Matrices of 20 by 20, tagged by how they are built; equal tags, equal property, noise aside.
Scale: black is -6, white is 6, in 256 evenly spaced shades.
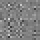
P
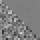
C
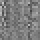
P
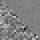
C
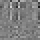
P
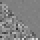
C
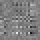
P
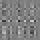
P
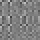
P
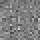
P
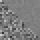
C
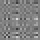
P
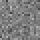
P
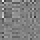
P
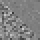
C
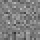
P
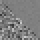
C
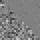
C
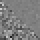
C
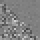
C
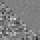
C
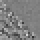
C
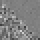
C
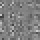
P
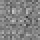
P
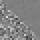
C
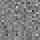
P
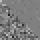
C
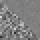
C
